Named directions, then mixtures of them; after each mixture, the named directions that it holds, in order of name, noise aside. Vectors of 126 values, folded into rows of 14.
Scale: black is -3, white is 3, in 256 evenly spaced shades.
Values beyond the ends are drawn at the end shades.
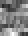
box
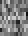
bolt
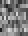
bolt, box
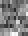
bolt, box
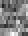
bolt, box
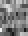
bolt, box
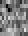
bolt, box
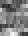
box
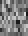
bolt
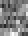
bolt, box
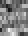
bolt, box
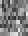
bolt, box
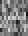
bolt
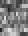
bolt, box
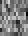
bolt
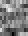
bolt, box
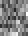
bolt, box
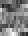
box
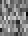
bolt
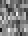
bolt, box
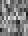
bolt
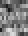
bolt, box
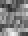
box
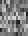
bolt
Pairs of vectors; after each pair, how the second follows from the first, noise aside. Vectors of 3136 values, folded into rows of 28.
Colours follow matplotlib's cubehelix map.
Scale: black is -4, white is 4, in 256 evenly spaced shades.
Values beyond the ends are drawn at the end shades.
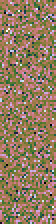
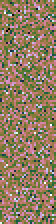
negated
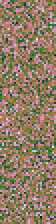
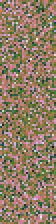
sign-scrambled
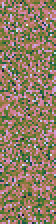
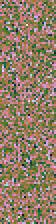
sign-scrambled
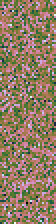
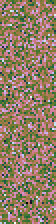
sign-scrambled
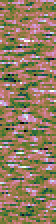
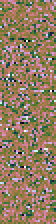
sign-scrambled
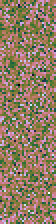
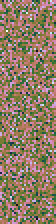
reversed
